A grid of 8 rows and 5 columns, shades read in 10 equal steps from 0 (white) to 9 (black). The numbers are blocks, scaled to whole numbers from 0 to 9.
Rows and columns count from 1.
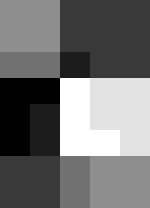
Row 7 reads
7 7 5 4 4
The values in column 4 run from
0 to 7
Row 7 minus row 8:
0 0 0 0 0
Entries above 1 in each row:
5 5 5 2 2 2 5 5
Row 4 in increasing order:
0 1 1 9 9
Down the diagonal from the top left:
4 4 8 1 1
